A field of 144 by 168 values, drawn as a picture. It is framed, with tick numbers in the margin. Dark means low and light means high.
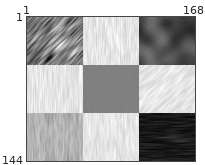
The table splits into 3 rows of 3 panels. Panel 1,1: middling, slanting up to the right, strong in contrast. Panel 1,2: very high, streaked downward, faint in contrast. Panel 1,3: low, smooth. Panel 2,1: very high, streaked downward, faint in contrast. Panel 2,2: middling, flat. Panel 2,3: very high, slanting up to the right, faint in contrast. Panel 3,1: high, streaked downward, faint in contrast. Panel 3,2: very high, streaked downward, faint in contrast. Panel 3,3: very low, streaked across, faint in contrast.
